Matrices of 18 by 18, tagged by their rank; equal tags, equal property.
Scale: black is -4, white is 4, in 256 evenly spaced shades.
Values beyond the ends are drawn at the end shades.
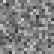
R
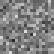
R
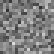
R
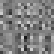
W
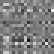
W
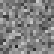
R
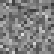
R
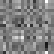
W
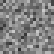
R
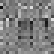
W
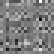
W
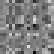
W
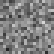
R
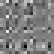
W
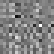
W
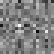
W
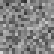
R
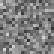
R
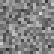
R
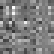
W
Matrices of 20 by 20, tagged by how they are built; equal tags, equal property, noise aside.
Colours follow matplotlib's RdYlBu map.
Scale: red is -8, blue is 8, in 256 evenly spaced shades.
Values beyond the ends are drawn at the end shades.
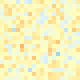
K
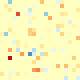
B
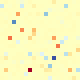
B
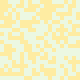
K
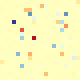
B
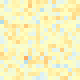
K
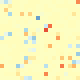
B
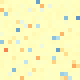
B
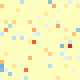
B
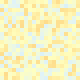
K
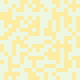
K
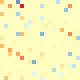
B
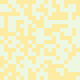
K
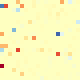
B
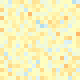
K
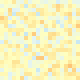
K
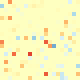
B
